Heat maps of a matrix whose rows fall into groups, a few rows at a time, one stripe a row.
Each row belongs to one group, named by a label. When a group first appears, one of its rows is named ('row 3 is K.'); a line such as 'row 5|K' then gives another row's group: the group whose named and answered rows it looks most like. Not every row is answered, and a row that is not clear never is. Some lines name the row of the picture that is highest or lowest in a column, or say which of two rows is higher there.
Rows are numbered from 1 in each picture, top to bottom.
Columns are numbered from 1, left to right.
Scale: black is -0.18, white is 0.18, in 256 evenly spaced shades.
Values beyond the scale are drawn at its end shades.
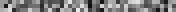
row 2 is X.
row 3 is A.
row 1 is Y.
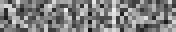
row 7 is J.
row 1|J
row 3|X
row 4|X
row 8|X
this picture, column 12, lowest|1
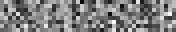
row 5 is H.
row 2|X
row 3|X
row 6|Y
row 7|J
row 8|Y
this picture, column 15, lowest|6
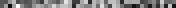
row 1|X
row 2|J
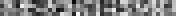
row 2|A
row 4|A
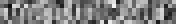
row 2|Y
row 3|H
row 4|H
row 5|H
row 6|X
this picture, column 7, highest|2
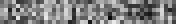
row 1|X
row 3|H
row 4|J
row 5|H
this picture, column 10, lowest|1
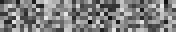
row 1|H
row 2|A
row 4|X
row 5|H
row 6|Y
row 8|Y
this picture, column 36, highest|6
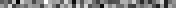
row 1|H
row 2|A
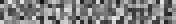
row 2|Y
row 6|A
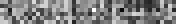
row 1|J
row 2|J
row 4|Y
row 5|J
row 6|A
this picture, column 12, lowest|5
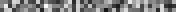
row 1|Y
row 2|H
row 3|A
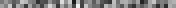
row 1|A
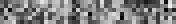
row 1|J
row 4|X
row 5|X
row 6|X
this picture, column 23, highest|1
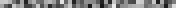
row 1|A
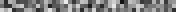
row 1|X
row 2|Y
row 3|A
